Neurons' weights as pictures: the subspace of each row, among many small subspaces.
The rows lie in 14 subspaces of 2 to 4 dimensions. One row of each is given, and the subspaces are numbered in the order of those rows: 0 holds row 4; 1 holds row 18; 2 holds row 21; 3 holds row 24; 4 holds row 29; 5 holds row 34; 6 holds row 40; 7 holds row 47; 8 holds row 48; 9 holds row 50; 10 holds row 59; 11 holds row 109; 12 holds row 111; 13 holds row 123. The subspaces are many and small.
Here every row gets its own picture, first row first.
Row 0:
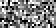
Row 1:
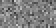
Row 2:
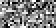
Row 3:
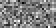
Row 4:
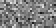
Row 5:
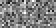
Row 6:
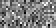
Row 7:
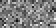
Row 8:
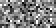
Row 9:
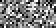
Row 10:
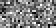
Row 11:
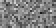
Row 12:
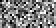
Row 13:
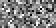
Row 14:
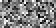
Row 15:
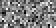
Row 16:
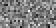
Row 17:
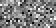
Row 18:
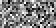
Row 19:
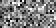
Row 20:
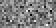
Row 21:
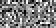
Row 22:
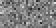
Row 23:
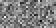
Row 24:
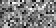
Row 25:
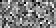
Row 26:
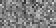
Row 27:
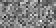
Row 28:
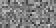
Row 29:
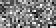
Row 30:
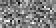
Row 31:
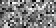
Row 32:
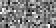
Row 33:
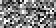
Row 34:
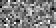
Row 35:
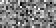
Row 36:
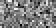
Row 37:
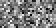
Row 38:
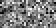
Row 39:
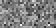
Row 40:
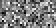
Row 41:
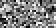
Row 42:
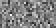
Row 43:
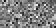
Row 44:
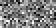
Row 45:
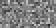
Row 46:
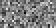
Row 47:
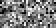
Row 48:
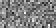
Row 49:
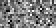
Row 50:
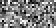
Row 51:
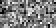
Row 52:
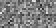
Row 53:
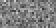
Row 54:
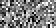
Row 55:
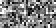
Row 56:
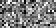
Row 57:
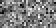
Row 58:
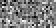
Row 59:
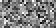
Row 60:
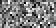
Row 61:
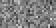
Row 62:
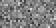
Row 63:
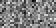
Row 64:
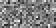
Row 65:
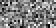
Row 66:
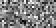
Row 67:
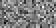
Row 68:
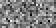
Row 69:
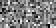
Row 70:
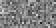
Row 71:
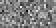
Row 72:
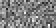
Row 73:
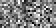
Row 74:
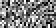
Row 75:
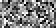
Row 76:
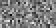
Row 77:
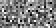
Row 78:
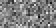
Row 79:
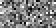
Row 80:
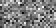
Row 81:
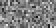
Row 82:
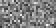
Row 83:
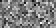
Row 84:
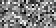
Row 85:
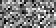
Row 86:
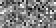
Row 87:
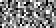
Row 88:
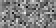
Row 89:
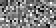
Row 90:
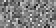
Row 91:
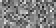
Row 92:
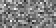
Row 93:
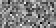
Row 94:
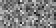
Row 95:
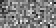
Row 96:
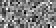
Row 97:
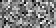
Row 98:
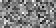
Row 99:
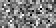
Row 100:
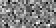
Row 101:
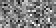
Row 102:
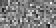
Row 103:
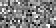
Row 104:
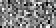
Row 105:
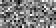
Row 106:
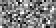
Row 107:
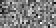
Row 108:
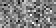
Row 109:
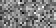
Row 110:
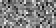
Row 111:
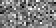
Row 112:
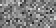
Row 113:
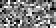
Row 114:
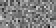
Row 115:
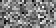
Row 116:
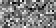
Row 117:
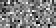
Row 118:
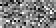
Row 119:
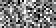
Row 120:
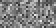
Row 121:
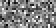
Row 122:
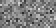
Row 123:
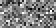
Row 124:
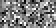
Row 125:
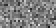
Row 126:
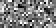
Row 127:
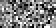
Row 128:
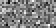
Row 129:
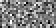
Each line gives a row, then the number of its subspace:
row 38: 7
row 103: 13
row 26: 4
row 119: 2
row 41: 4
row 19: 3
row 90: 6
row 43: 8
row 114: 9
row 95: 12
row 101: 2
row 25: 10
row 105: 11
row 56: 5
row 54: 8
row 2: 3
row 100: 5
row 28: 2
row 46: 6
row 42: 1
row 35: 12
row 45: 2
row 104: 0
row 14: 10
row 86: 7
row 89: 7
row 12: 0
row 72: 8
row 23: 8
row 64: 4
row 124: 6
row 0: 9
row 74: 8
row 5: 5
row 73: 2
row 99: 5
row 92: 0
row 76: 1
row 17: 13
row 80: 11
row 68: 5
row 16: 3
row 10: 4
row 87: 0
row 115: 10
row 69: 13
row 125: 3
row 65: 3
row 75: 10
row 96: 6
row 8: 5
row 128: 5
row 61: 11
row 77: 12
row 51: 7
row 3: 4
